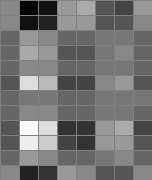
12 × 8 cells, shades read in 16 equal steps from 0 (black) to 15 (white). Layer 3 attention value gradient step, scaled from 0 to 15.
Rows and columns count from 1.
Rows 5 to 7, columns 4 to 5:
6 6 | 4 4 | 6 6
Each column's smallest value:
5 0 1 3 3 5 4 4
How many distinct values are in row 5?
3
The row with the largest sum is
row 9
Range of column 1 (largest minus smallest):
3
